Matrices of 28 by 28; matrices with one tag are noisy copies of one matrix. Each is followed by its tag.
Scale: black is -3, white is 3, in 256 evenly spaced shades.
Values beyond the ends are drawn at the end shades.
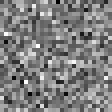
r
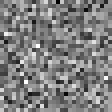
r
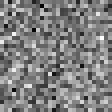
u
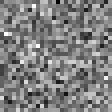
r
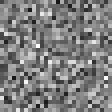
r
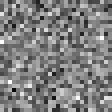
u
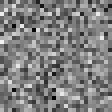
u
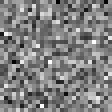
r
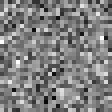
u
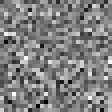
r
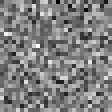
r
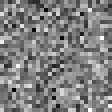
u
